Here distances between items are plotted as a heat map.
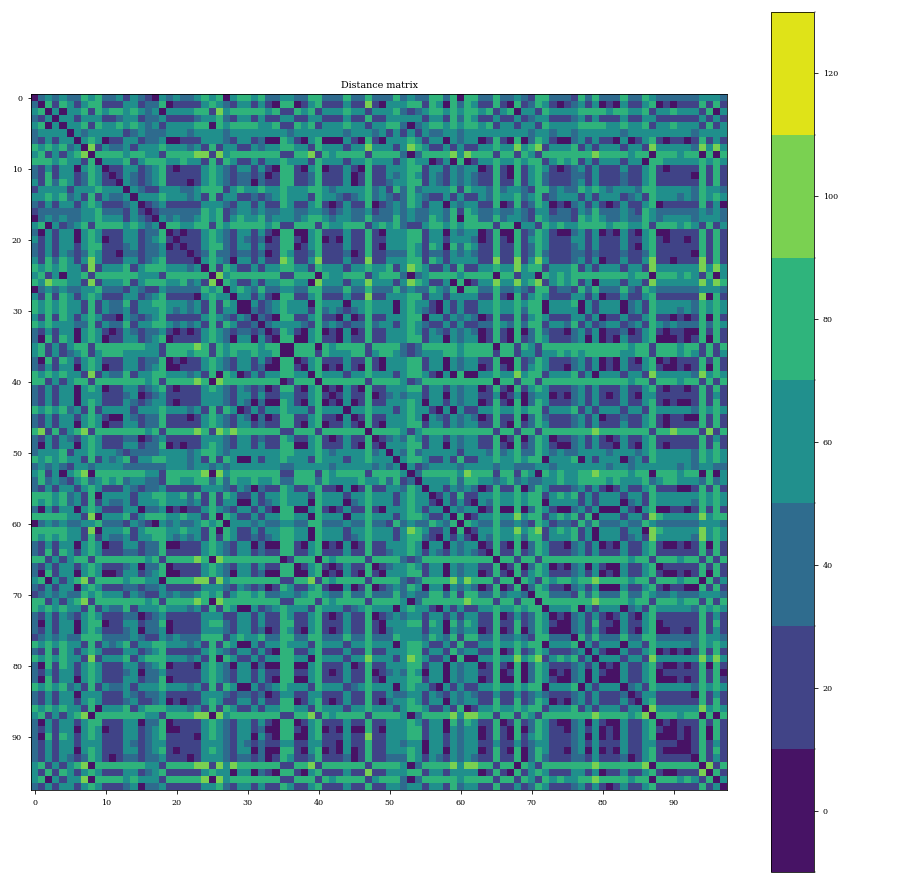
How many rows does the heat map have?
98
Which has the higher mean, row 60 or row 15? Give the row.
60
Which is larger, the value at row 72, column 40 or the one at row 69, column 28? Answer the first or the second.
the first
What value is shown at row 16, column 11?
40
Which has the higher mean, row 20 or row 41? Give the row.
20
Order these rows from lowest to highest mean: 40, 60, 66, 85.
66, 85, 60, 40
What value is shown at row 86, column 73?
60
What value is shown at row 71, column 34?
80
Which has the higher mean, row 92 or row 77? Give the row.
77
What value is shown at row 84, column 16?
40
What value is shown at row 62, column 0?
80
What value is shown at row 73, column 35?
80
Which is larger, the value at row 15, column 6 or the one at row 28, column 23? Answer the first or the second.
the first
